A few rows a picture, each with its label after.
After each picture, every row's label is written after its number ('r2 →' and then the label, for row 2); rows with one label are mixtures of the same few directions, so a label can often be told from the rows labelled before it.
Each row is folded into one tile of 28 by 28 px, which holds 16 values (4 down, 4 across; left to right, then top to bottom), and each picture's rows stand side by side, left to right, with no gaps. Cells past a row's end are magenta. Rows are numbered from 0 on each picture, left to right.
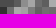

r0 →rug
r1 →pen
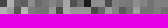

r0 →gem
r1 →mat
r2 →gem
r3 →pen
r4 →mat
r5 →gem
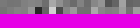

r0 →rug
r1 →mat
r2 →gem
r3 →pen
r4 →gem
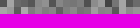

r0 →gem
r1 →pen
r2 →gem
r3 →pen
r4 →gem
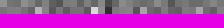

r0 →pen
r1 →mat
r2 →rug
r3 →mat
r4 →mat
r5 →gem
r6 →rug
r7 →gem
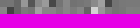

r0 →pen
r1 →pen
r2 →gem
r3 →pen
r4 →rug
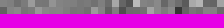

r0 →gem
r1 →rug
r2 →rug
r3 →mat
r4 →pen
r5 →pen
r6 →pen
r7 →pen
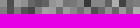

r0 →gem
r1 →rug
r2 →pen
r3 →pen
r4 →mat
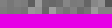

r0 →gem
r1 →gem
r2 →mat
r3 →pen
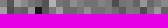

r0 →gem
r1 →pen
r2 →gem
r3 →gem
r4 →rug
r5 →gem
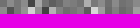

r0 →mat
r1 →gem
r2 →pen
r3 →pen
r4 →mat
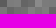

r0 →rug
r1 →mat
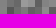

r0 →pen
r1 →gem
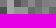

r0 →gem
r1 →gem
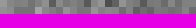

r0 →rug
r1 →pen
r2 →pen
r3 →pen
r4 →mat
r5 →rug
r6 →gem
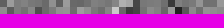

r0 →mat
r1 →pen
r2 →gem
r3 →gem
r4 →rug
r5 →mat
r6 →pen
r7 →rug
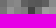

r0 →pen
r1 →rug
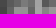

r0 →rug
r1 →gem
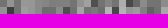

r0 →mat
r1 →rug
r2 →mat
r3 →mat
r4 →gem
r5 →mat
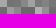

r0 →pen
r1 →pen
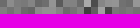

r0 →mat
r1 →rug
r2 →pen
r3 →gem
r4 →pen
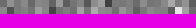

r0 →mat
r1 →mat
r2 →mat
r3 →pen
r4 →mat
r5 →rug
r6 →pen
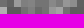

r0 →gem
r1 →mat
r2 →rug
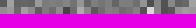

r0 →gem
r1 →mat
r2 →mat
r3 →pen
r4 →pen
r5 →mat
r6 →rug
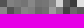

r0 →pen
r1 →mat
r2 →pen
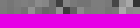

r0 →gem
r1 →rug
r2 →pen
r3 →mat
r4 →pen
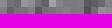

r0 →pen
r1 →pen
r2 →rug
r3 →rug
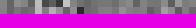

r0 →gem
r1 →gem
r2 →mat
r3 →rug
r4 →pen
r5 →mat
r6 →mat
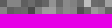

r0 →rug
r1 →rug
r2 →mat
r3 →pen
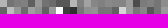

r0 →pen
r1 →gem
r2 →gem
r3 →rug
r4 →pen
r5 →mat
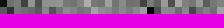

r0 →rug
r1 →gem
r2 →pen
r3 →rug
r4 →gem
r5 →pen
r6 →mat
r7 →mat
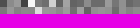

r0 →pen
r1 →rug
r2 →gem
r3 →rug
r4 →gem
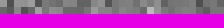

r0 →gem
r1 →mat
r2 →rug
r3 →pen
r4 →pen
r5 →pen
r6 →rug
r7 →rug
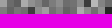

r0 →pen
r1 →gem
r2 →mat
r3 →mat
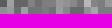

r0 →gem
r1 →gem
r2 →rug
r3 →rug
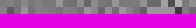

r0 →mat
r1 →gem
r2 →pen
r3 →gem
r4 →pen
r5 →rug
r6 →mat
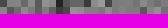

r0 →pen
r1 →gem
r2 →rug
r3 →pen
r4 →pen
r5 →gem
